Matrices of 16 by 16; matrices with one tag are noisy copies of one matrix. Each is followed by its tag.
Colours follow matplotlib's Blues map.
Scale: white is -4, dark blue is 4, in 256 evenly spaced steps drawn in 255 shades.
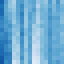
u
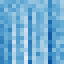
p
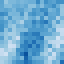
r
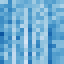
p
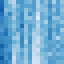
u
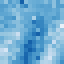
r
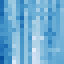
u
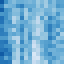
u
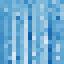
p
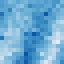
r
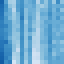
u
